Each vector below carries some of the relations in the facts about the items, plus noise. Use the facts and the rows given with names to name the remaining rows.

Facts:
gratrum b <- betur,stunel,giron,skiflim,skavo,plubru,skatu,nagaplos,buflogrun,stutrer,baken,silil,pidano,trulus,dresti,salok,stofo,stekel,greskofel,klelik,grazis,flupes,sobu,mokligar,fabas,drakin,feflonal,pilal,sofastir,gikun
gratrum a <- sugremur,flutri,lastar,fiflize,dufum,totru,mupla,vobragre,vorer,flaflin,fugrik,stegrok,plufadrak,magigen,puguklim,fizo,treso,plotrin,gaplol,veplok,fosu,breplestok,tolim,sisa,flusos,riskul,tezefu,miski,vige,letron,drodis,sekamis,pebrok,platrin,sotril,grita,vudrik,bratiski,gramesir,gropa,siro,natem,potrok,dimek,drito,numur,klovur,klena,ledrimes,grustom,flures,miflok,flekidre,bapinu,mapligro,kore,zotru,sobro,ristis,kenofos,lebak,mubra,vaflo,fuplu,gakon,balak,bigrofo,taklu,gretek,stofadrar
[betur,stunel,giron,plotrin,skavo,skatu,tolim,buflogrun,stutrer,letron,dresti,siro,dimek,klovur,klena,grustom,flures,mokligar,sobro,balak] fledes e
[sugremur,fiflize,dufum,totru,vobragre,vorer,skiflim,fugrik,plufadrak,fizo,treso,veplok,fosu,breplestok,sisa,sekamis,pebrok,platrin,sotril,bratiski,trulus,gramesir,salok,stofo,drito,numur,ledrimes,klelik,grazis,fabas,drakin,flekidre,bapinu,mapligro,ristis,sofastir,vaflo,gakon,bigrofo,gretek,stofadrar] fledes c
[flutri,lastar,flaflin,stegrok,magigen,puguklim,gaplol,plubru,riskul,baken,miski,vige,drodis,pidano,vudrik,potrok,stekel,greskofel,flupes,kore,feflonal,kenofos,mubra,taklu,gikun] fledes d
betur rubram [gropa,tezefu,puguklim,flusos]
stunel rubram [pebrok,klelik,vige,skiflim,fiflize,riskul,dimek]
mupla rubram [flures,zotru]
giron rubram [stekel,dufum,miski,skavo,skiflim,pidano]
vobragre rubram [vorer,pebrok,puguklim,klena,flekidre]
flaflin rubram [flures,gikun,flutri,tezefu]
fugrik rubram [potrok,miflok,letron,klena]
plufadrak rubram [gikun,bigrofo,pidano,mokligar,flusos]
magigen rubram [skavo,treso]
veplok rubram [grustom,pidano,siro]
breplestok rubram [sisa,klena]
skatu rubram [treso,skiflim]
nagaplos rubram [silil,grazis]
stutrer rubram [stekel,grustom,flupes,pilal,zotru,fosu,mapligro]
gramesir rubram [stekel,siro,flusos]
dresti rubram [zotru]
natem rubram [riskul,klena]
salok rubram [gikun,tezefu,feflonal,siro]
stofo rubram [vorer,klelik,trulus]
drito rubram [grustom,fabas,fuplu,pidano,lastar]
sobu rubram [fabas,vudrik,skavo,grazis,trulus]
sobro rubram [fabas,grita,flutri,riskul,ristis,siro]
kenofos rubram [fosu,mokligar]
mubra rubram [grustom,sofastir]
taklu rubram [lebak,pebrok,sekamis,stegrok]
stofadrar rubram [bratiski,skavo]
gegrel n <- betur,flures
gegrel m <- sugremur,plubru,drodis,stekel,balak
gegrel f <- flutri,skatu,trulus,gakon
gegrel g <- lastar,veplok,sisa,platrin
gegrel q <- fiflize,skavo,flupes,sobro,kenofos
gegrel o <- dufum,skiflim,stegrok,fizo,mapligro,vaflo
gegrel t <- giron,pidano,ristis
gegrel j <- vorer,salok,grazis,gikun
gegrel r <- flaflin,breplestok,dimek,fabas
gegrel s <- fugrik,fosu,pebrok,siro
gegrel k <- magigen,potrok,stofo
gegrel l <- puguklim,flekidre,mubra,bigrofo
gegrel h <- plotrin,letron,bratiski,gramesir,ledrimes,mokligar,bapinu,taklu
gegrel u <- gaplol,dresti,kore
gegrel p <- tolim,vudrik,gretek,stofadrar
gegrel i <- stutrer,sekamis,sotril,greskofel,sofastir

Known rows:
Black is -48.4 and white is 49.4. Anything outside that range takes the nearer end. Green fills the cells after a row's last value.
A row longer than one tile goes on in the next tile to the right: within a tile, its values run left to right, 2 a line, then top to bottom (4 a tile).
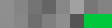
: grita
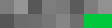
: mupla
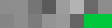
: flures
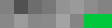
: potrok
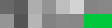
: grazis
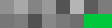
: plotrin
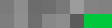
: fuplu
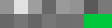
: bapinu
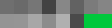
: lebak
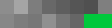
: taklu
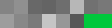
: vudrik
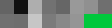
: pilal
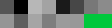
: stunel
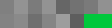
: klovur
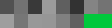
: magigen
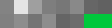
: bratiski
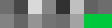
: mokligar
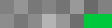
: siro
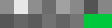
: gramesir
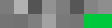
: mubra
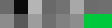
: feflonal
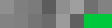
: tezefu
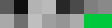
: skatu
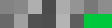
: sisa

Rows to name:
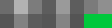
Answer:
veplok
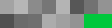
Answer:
fugrik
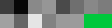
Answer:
giron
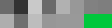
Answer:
trulus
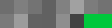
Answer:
lastar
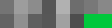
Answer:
platrin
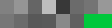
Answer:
sobro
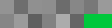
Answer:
klena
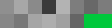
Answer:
pebrok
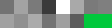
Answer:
ristis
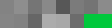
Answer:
tolim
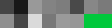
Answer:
stofo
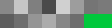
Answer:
fosu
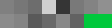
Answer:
balak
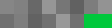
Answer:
natem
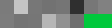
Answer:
stofadrar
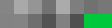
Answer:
fiflize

